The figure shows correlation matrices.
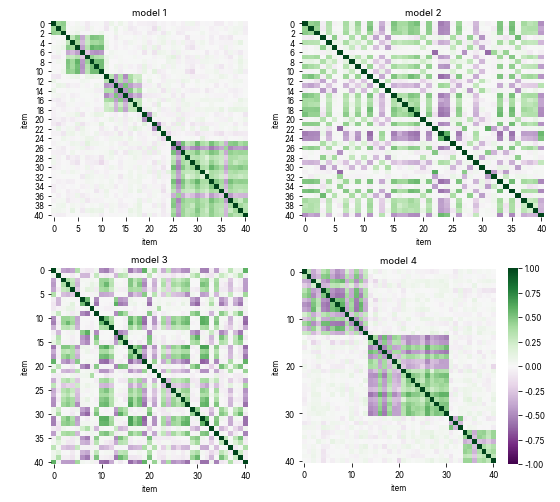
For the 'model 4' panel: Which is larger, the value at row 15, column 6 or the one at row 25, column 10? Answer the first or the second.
the second
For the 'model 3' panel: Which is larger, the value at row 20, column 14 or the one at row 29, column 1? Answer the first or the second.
the first
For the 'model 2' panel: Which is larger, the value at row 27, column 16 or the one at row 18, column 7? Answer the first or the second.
the second
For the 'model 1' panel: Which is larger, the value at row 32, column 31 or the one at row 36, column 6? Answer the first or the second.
the first
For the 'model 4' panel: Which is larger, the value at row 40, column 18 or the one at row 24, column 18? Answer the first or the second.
the second
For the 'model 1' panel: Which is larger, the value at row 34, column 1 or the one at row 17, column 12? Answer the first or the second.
the second
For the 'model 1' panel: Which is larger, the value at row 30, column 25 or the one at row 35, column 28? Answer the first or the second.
the first
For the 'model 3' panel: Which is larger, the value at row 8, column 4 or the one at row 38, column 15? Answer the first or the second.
the second
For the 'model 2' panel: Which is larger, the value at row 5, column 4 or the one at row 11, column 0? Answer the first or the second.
the second
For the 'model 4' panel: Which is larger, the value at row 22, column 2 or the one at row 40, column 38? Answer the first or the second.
the second
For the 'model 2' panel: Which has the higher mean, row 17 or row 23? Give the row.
17
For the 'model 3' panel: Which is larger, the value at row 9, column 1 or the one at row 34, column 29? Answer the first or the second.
the first
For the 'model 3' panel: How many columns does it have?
41
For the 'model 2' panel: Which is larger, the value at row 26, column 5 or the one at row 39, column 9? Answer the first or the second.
the second
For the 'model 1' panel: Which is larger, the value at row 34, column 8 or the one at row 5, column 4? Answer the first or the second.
the second
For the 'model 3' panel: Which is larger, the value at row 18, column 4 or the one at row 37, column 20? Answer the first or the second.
the first
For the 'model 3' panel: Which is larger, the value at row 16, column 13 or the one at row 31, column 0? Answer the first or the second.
the first
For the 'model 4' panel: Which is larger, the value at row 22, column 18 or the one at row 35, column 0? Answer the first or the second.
the first
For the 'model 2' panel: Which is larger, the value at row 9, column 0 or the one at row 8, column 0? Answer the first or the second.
the first
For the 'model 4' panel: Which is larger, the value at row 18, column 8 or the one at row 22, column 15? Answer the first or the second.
the first
